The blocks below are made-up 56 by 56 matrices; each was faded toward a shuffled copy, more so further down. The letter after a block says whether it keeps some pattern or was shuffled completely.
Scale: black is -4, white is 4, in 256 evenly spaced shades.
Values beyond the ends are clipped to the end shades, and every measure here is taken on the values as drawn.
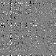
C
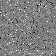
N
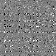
C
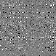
C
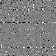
C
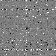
C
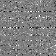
C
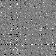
C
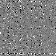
C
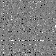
C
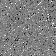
N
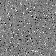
N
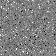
N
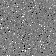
N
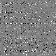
C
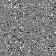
C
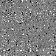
C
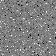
N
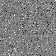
N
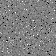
N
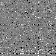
C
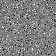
N
